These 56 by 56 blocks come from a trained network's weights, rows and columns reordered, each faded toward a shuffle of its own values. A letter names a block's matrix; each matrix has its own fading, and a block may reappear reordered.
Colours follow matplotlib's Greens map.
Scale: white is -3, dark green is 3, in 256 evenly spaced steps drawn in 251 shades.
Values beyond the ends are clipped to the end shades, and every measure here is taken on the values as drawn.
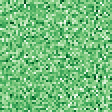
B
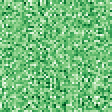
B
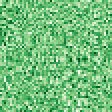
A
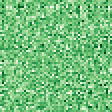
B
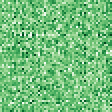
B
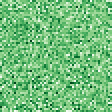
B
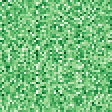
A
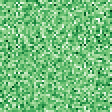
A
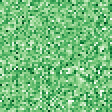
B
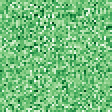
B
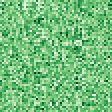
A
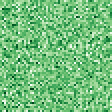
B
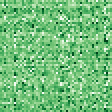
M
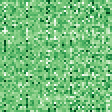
M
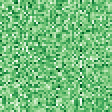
A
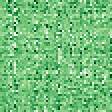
M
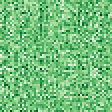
B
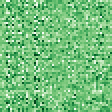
M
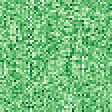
A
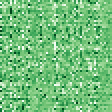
M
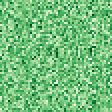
A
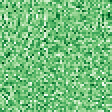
A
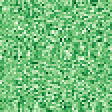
A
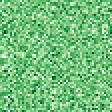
A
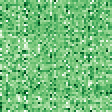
M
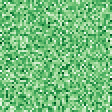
A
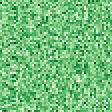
A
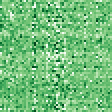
M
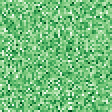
A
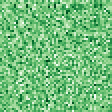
A
